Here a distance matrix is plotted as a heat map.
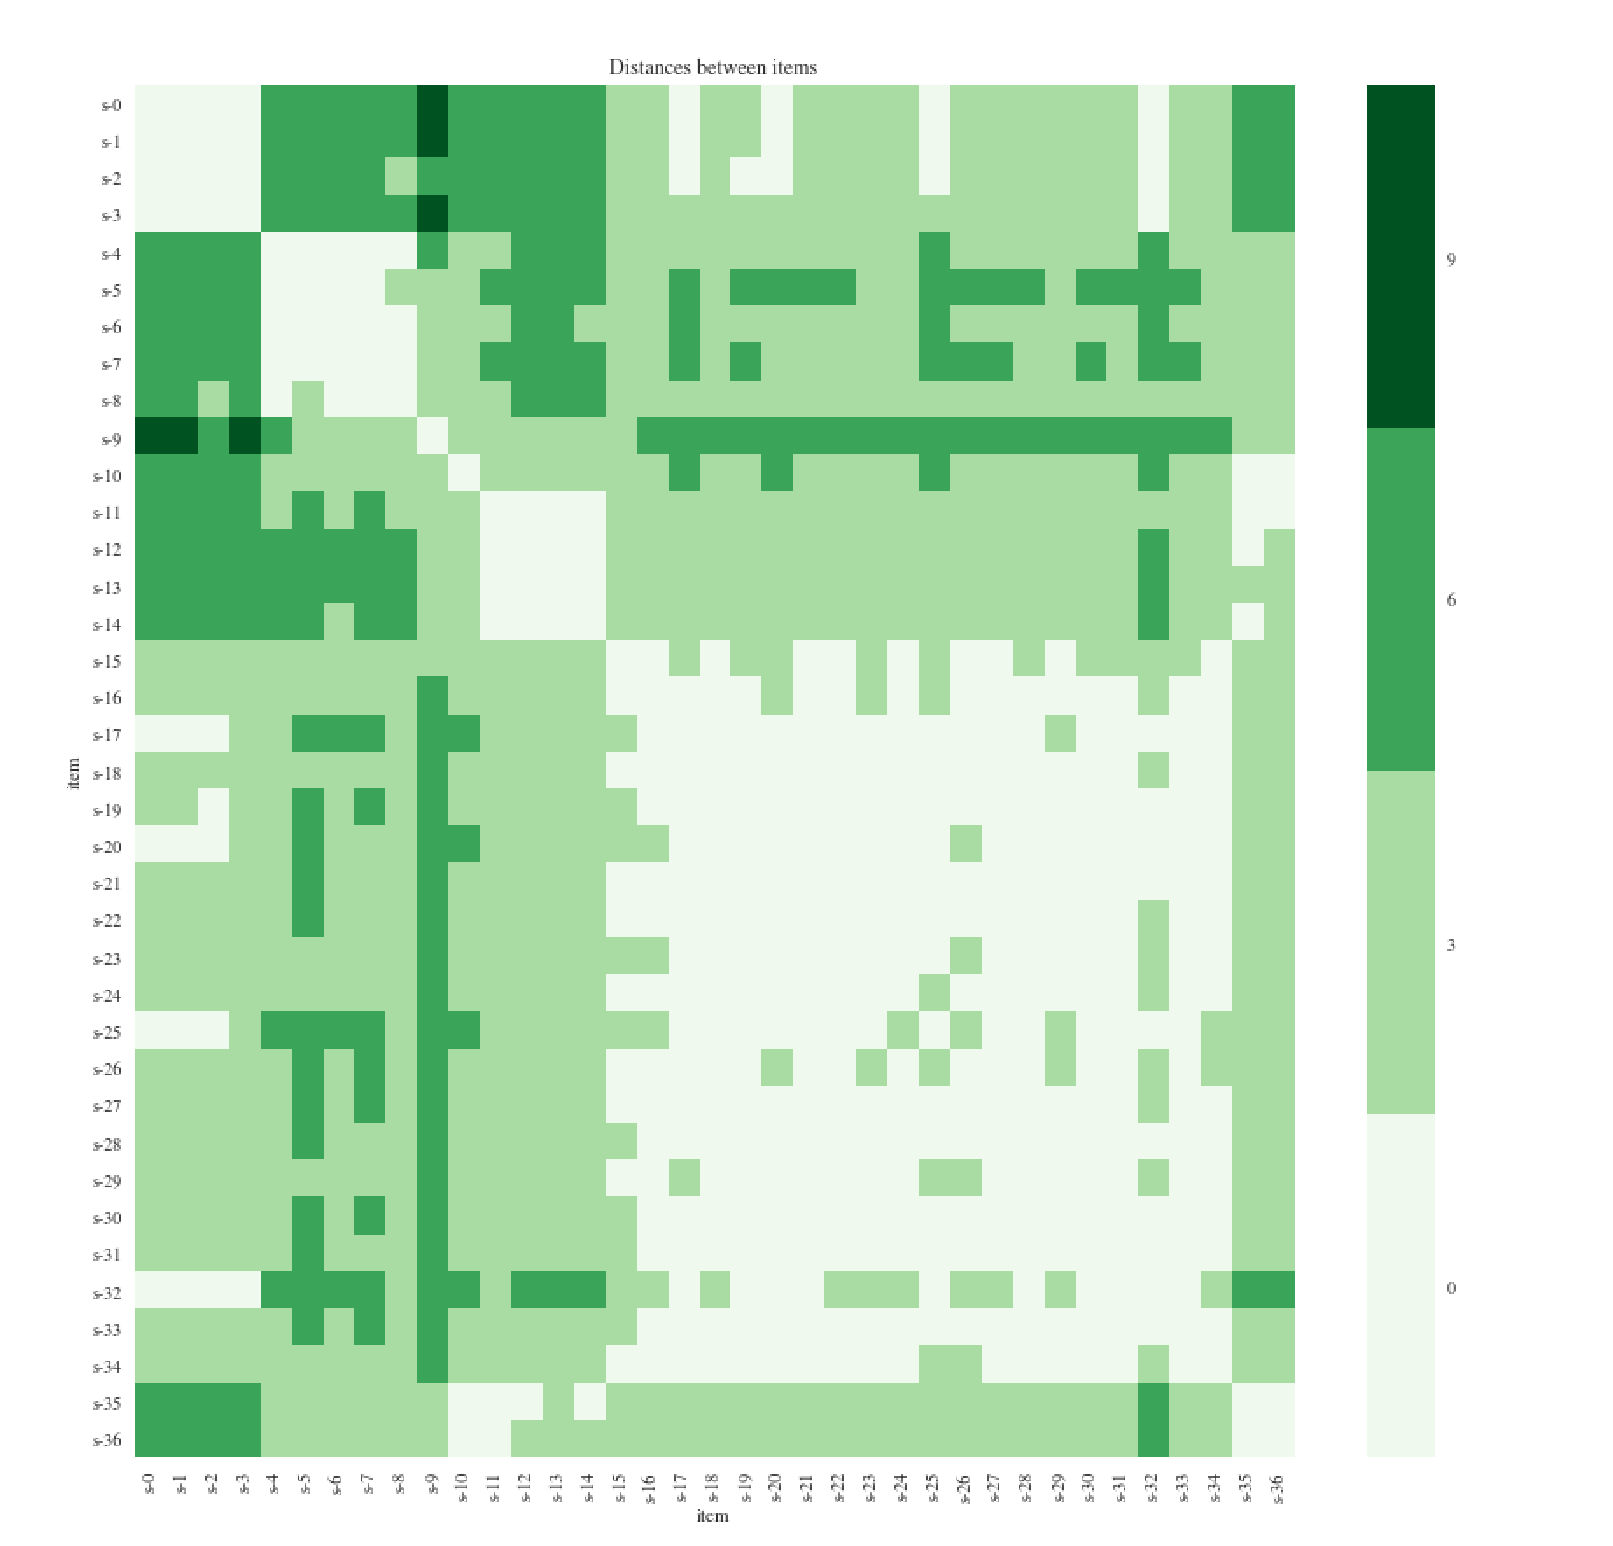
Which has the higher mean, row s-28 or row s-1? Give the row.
s-1
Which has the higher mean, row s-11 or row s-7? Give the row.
s-7
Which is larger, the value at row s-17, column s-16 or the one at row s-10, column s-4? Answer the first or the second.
the second
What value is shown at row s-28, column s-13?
3
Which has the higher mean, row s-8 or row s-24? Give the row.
s-8
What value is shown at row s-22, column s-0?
3
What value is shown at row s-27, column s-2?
3
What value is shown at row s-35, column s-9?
3
